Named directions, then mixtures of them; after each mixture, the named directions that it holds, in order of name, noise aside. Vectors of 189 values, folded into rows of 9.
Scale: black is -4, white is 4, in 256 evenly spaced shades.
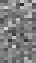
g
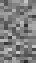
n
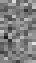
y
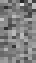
g, y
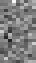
g, y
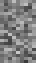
n, y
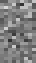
g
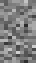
n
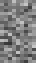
n, y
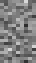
n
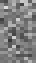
g, n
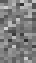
g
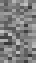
n, y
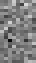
g, y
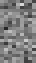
g, n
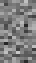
n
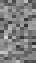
n, y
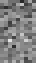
g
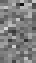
g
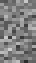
n, y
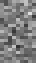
g, n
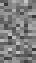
n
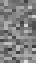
n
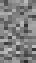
n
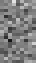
g, y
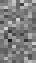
g, y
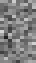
y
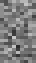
g, n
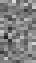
y
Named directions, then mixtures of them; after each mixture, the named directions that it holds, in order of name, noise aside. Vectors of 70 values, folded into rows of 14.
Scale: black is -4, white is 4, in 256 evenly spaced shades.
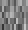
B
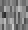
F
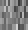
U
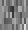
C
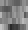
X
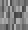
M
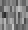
F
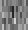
B, C, F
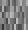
B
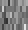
B, C, M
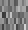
B, C, F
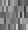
U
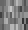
C, X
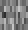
F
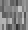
F, M, X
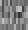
F, M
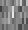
B, C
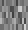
C, F
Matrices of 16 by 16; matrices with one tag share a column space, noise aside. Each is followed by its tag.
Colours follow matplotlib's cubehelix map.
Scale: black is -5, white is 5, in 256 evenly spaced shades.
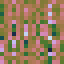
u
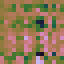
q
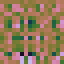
q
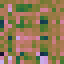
q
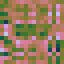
u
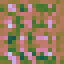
q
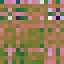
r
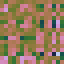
q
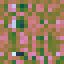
q
